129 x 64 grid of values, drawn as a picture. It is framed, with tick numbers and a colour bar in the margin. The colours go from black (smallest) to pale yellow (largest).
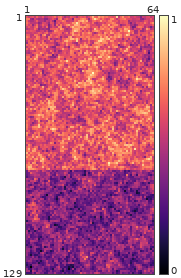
Grain: blotchy. Seam: horizontal, 60% of the way down, the top part higher. Stripes: none. Ninth with the highest average: top middle.
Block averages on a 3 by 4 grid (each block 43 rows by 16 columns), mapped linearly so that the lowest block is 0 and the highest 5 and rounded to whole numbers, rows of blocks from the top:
4554 / 4344 / 0000
